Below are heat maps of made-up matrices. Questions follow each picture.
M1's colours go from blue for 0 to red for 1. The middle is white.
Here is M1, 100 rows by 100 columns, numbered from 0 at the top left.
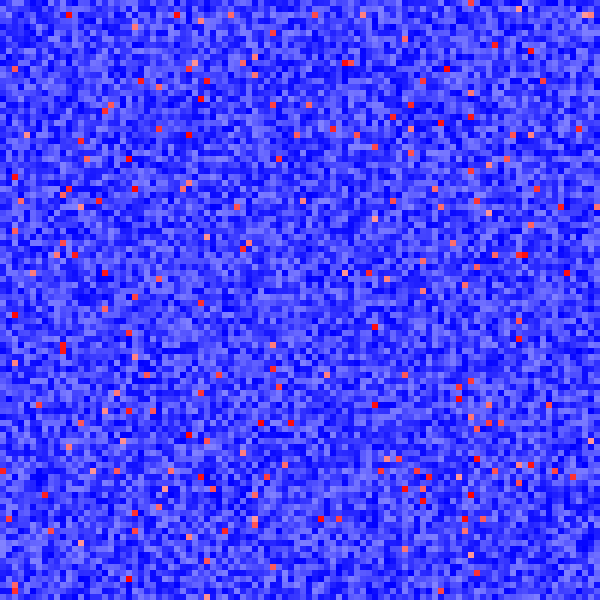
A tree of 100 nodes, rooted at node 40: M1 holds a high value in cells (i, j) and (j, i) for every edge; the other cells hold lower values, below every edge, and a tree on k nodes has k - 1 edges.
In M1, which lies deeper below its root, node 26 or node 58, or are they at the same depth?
node 26
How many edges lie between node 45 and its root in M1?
3
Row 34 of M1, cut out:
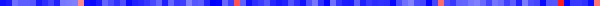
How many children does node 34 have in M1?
4
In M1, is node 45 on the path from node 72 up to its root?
yes
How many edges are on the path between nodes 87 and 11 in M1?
7
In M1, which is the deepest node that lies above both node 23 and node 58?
10
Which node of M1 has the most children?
78
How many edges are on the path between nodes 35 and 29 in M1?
8
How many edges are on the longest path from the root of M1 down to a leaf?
33
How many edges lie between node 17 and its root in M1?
4
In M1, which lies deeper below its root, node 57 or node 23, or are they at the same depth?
node 23
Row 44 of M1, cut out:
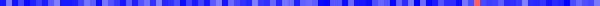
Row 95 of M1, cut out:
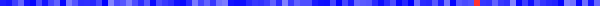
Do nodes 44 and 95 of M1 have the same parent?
yes
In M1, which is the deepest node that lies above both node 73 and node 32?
10
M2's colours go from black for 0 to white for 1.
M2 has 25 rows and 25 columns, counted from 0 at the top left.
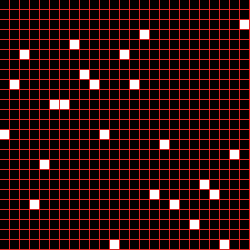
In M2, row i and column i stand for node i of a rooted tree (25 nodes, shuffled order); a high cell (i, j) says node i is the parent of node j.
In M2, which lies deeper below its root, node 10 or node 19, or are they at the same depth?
node 19
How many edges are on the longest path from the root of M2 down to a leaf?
16
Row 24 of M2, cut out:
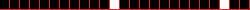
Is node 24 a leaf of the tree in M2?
no
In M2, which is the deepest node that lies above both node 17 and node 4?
20
